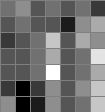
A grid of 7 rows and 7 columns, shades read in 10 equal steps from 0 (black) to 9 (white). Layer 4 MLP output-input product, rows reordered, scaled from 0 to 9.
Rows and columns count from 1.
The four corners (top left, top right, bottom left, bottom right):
4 2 5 7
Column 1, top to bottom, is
4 3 2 3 3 2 5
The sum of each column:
22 18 21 39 19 32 41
